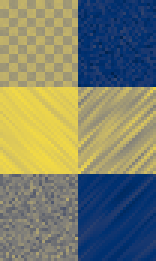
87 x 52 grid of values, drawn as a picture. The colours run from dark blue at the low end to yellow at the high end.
The table splits into 3 rows of 2 panels. Panel 1,1: high, checkered. Panel 1,2: very low, fine-grained, faint in contrast. Panel 2,1: very high, slanting down to the right, faint in contrast. Panel 2,2: high, slanting up to the right. Panel 3,1: middling, fine-grained. Panel 3,2: very low, slanting up to the right, faint in contrast.
